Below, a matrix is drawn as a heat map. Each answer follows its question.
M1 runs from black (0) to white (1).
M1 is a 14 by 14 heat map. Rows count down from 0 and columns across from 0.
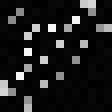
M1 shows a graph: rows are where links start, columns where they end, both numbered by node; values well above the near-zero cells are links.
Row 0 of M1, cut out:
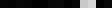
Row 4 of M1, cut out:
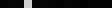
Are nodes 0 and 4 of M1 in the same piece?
no
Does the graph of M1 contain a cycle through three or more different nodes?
yes
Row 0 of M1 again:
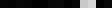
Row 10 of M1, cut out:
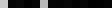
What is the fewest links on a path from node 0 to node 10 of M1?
1
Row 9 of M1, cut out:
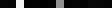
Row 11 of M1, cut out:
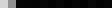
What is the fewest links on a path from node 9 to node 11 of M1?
3
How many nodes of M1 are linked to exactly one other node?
5
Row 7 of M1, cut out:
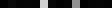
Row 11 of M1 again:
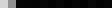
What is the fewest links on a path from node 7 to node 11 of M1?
4
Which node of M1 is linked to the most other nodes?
node 3
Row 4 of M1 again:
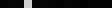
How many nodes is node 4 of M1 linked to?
1
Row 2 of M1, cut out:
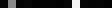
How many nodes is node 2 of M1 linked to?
2
